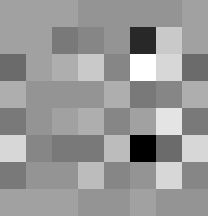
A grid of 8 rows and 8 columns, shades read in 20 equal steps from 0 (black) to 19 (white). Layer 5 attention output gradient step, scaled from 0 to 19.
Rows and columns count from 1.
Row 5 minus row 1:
-3 -1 0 2 -1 1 6 -3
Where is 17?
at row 5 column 7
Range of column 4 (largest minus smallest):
6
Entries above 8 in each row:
8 7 6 8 8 6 8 8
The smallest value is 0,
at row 6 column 6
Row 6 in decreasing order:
16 16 14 10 9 9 8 0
